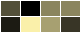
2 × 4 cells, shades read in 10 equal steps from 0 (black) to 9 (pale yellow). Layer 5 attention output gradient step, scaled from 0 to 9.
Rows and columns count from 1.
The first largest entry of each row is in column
3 2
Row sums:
13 18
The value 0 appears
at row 1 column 2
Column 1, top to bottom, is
3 1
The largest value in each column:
3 9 6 5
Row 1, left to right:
3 0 5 5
